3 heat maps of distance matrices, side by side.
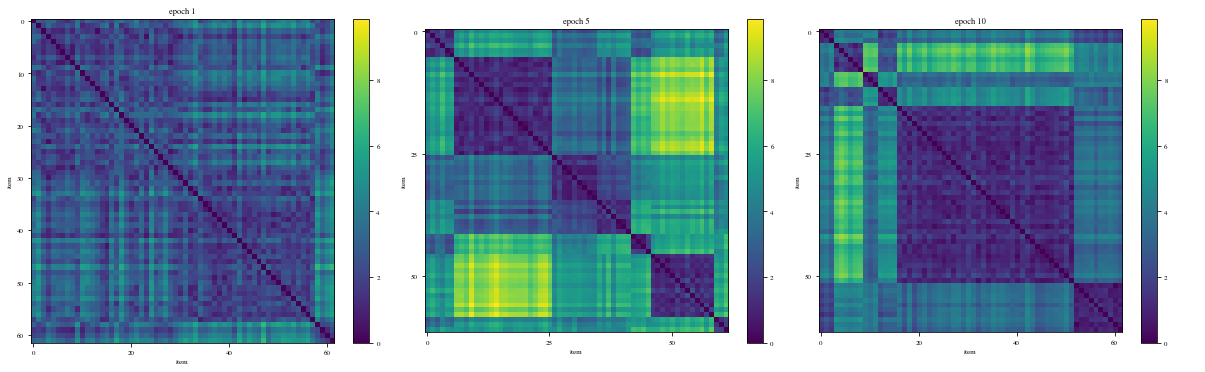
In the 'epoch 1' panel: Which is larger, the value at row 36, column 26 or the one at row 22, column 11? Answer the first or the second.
the second
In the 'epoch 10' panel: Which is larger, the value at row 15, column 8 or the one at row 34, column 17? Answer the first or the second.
the first
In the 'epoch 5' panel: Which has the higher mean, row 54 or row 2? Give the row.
54
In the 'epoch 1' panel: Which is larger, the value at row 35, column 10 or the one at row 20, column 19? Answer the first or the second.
the first
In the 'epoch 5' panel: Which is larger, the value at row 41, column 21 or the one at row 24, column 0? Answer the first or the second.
the second
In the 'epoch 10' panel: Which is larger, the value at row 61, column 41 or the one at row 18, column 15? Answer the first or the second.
the second
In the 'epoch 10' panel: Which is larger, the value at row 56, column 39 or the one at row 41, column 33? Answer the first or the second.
the first
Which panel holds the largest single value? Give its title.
epoch 5
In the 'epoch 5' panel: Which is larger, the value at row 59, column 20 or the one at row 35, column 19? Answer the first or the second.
the first
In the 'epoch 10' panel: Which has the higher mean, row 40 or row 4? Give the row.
4
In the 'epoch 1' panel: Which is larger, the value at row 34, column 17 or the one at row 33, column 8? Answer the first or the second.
the second
